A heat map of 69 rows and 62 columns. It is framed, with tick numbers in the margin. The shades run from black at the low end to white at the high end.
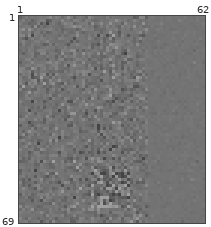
Odd rows or columns: none. Seam: vertical, 70% of the way across, the right part calmer. Roughest part: bottom middle. Slope: none. Odd patch: rougher, in the bottom middle.
